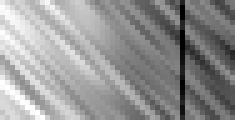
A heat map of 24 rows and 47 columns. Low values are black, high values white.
Average level on the scale: 60%. Slope: up to the left. Grain: diagonal, down to the right. Odd lines: column 37.
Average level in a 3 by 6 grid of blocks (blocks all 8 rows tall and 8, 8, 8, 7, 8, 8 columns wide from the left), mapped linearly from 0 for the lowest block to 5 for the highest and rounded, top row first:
5 4 3 1 0 1
4 4 3 1 0 0
5 4 2 2 1 0
